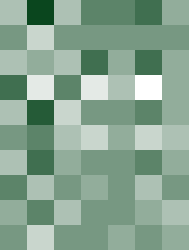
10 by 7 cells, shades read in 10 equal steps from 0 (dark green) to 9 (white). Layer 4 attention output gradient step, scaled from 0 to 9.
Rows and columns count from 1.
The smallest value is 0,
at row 1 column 2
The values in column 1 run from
2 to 6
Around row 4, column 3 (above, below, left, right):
6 7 8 8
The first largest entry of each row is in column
1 2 1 6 3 4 1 2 3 2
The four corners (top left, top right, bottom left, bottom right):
6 5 4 5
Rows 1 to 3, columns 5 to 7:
3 2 5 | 4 4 4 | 5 2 5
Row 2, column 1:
4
